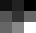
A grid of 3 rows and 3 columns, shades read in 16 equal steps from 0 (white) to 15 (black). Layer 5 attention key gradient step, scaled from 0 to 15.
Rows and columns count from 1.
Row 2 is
10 12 9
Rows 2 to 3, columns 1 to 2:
10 12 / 9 7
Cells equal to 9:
2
